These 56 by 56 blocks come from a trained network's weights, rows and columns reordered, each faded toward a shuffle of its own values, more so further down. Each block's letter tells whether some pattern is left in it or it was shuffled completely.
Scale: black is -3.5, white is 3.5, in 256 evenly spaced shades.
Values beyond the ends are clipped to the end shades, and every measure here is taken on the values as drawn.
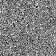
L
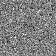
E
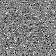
L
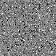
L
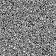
E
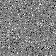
E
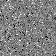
E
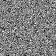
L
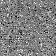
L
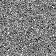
E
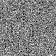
L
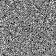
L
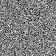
E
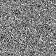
E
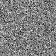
L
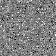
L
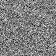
E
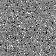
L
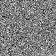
E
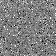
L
